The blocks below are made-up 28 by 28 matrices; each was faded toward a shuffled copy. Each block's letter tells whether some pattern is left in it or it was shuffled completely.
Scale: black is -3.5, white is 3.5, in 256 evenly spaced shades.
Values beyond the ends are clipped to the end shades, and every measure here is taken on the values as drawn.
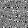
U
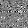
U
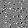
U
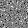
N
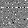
U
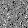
N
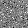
N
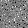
N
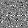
U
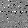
U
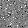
N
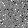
N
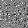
U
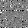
U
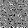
U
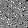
N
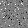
N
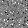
N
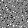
N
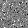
N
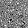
N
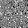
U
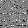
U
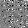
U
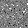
N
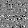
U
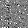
U
